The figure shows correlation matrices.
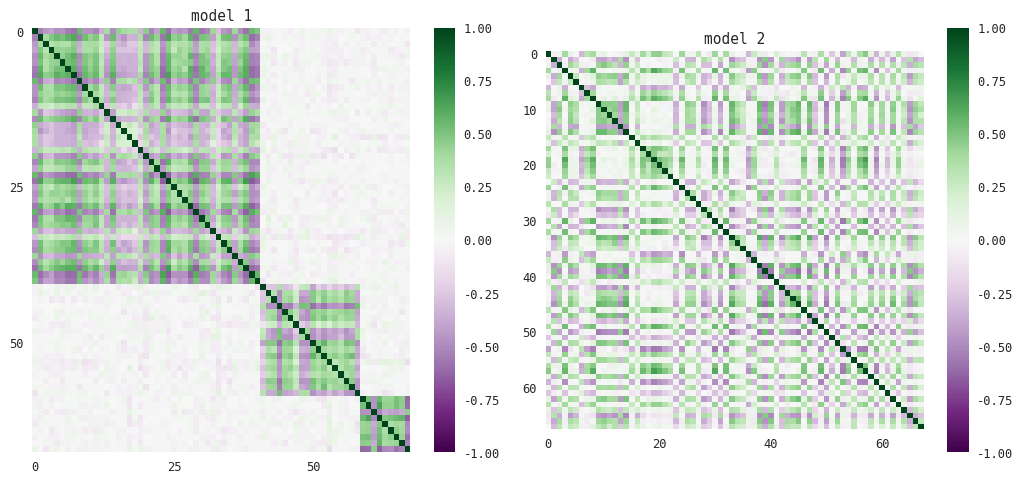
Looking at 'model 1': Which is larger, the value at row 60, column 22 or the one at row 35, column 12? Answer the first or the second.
the second
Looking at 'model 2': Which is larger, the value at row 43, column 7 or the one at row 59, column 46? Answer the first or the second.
the first
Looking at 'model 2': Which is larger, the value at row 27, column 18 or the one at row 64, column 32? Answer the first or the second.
the first
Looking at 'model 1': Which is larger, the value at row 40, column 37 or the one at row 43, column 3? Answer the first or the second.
the second
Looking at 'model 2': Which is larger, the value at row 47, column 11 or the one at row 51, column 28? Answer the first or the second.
the first
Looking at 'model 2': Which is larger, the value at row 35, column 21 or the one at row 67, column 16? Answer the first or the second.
the second
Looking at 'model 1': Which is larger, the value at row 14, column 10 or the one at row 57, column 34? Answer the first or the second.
the first
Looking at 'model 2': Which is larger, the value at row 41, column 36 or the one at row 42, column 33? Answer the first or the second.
the first
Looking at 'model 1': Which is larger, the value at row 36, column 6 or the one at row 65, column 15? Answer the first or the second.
the second
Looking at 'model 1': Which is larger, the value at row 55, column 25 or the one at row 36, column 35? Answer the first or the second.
the first
